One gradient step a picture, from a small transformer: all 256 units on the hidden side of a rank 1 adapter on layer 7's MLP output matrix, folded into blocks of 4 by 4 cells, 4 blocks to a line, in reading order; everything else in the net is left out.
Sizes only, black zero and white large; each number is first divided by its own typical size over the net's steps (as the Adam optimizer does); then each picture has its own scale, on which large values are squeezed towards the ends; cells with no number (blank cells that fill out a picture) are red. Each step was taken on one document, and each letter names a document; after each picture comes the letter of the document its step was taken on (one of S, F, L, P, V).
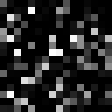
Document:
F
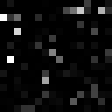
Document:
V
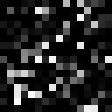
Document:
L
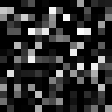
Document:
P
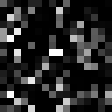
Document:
F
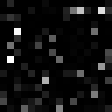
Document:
V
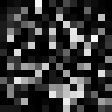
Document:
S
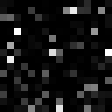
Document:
V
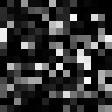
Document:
S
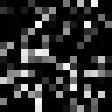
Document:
L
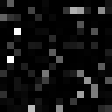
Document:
V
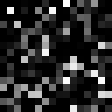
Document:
L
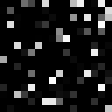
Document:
P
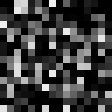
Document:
S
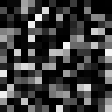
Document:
S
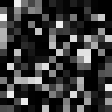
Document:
S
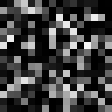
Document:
S
